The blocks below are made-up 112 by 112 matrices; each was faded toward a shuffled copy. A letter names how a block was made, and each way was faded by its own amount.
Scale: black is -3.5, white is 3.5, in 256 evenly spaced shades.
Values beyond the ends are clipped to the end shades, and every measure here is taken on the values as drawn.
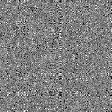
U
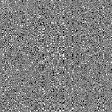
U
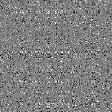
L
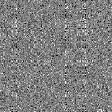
U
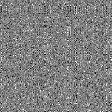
U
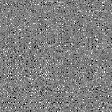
L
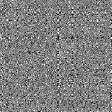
U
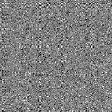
U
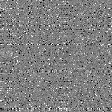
L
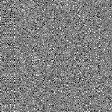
U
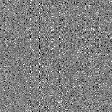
U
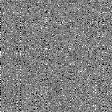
U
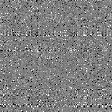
L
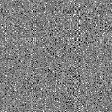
U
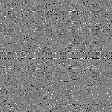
L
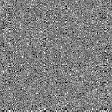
U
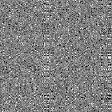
U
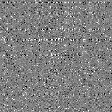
L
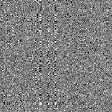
U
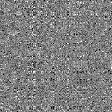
U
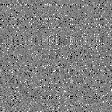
L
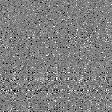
L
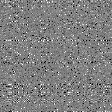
L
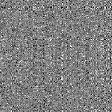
U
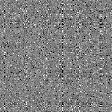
U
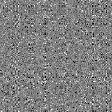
U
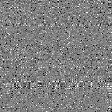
L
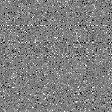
L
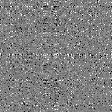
L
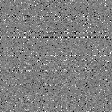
L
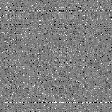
L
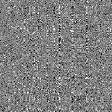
U
